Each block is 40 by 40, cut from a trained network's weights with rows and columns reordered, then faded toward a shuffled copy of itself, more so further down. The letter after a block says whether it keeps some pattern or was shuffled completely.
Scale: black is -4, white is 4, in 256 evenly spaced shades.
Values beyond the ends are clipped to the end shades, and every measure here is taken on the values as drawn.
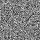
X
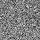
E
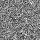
X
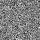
X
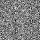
E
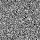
E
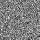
E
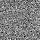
X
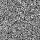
E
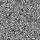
X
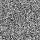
X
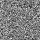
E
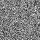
X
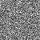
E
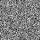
E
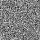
X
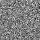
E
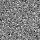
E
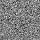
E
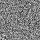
E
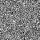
X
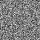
X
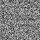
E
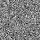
X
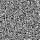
E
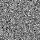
X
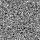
X
